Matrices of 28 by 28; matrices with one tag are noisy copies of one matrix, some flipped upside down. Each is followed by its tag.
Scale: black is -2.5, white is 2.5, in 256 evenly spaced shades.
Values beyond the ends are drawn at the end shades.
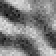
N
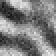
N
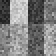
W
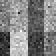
W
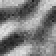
N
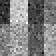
W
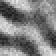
N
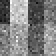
W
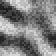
N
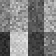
W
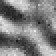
N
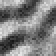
N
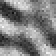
N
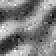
N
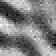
N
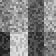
W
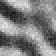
N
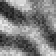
N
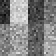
W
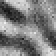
N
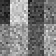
W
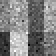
W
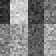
W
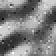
N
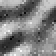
N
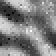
N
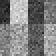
W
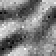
N
